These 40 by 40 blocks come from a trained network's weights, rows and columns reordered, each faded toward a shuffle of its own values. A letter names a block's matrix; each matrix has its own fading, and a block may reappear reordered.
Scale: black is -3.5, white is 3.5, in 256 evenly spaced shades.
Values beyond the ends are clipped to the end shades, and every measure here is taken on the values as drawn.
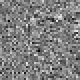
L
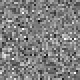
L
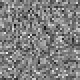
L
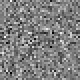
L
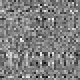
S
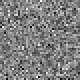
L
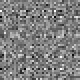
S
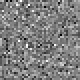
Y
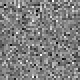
Y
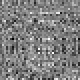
S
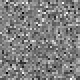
Y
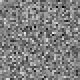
L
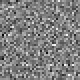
L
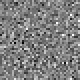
L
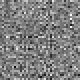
S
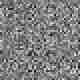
S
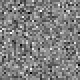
Y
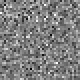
Y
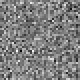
L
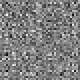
S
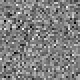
Y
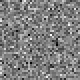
Y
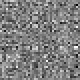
S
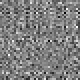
S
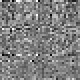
S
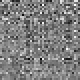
S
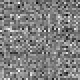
S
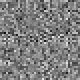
S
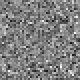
L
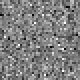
Y
